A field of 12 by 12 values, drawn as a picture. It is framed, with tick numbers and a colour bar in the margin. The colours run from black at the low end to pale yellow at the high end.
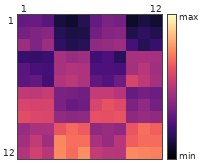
Average level on the scale: 40%. Grain: checkered. Slope: up to the bottom. Mirror symmetry: none.
